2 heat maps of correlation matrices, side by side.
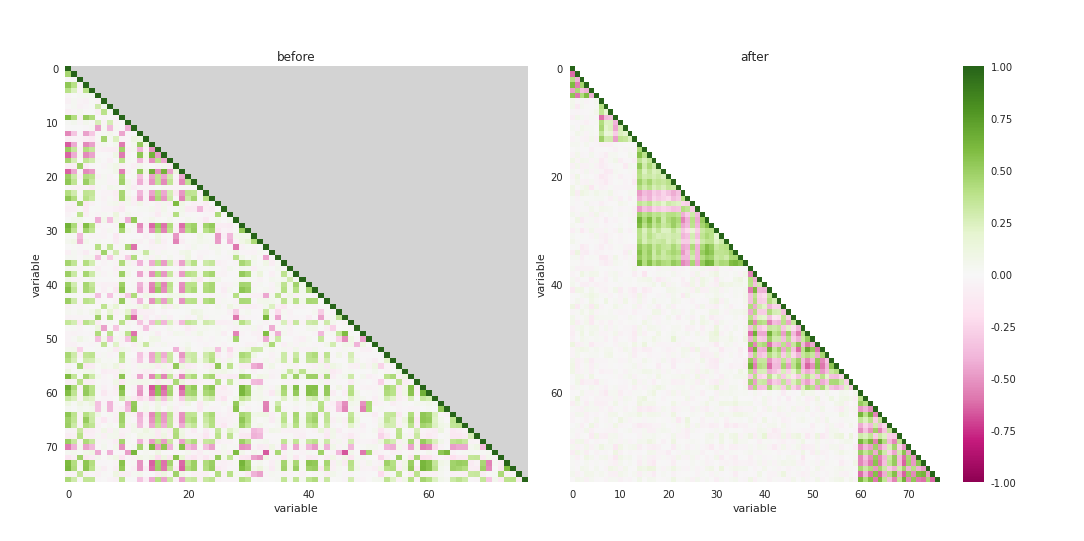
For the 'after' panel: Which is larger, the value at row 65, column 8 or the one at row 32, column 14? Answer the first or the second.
the second
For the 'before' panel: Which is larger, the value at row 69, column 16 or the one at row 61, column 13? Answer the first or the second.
the second
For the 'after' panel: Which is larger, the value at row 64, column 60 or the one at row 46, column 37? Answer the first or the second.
the first
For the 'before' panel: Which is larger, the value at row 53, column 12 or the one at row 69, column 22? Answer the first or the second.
the second
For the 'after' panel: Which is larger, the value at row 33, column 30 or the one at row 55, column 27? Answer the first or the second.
the first
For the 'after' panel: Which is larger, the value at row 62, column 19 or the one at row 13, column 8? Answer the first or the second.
the second
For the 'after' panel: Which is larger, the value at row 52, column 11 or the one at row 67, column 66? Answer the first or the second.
the second
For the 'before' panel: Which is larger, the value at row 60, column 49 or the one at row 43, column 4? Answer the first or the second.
the second
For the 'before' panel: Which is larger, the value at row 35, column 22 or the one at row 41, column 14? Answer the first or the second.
the first
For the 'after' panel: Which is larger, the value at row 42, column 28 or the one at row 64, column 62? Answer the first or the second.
the second
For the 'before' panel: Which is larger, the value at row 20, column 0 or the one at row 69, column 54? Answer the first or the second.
the first
